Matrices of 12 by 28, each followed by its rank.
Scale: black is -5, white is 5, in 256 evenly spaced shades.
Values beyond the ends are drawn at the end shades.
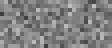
full rank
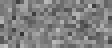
full rank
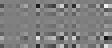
one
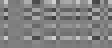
one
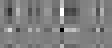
one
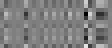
one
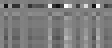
one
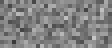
full rank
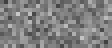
full rank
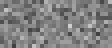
full rank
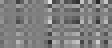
one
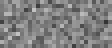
full rank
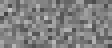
full rank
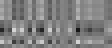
one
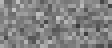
full rank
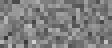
full rank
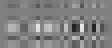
one
